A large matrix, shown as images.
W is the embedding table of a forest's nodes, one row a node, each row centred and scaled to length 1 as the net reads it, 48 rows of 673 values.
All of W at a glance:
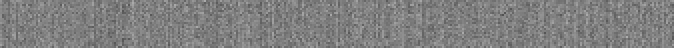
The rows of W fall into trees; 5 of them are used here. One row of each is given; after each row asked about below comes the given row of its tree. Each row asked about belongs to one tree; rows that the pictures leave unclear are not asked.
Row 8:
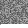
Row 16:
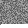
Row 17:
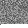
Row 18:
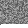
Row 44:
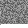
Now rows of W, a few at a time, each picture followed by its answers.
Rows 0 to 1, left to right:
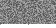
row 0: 18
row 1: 16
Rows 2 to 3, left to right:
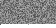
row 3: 17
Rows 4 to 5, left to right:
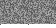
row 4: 17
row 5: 17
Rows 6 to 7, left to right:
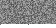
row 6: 18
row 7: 17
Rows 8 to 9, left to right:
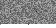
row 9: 16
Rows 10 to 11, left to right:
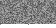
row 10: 8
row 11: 17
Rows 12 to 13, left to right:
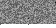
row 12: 18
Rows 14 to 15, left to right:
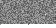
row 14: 16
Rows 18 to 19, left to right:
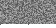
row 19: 16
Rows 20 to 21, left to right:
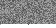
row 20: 8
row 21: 16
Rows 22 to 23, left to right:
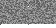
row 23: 18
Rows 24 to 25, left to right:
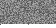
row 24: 17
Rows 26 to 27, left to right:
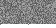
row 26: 44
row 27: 44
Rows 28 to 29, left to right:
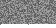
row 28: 16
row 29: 17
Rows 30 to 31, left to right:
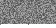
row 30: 44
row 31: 16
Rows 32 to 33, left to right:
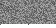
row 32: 16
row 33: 16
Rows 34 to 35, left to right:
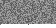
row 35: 17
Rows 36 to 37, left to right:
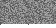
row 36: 16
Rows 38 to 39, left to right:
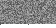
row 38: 18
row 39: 17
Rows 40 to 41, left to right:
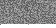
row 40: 17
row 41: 44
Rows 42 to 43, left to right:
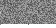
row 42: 44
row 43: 8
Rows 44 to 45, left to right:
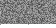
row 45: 8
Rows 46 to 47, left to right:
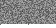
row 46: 16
